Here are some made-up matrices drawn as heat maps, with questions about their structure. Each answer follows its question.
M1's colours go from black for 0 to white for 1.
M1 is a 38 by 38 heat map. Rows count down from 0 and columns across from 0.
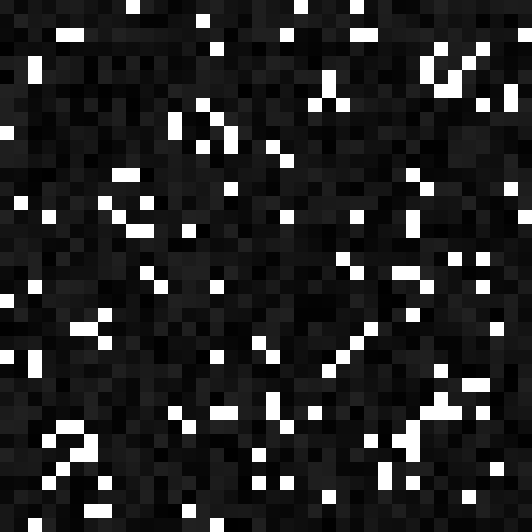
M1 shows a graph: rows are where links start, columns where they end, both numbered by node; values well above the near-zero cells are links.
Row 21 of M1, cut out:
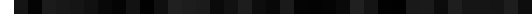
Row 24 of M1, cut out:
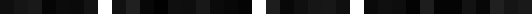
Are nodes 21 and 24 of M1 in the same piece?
yes
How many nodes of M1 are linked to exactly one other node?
3
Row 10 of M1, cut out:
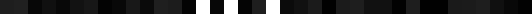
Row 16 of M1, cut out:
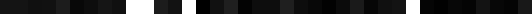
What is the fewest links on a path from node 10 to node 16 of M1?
1
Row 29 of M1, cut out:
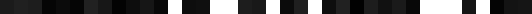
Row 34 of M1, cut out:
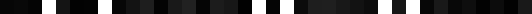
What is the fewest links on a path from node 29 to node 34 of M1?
1
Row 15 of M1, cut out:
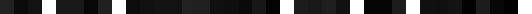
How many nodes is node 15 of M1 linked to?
6
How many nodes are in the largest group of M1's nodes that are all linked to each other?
2
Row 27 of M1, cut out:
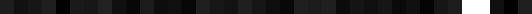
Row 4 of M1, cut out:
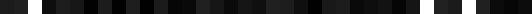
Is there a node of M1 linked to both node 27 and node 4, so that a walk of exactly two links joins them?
yes
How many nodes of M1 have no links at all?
1
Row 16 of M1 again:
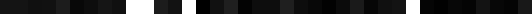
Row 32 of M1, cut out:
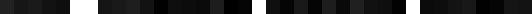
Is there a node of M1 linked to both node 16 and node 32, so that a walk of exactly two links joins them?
yes
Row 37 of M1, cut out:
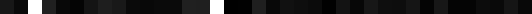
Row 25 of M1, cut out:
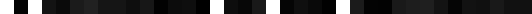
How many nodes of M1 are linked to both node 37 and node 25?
2
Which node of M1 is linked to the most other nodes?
node 29
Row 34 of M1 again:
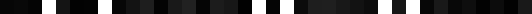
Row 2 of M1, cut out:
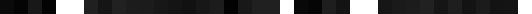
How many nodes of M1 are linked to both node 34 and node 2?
1
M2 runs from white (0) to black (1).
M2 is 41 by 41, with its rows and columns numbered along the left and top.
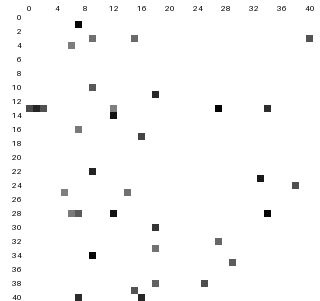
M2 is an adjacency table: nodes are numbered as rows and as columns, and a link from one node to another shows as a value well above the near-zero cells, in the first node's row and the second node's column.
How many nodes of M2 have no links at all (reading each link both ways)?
8
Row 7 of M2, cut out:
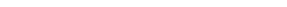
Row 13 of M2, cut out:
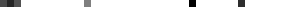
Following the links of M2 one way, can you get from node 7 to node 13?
no
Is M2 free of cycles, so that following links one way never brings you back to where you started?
yes
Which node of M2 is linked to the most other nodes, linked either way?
node 13
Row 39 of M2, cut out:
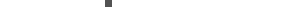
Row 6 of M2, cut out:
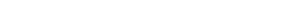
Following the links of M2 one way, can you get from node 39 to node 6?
no
